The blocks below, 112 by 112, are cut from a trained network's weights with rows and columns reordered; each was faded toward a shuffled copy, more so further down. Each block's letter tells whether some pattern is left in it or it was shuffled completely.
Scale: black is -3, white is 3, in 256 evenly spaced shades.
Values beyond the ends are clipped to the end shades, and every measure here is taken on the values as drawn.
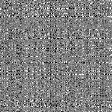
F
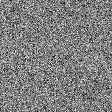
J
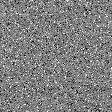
J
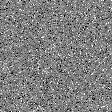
J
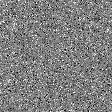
J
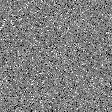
J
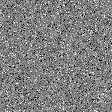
J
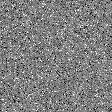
J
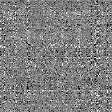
F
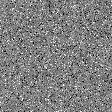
J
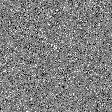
J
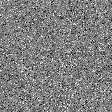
J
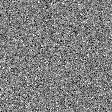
J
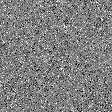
J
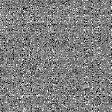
F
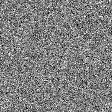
J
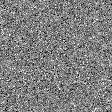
J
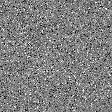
J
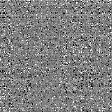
F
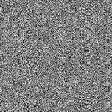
F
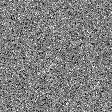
J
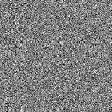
F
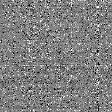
F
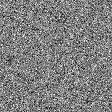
J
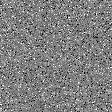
J
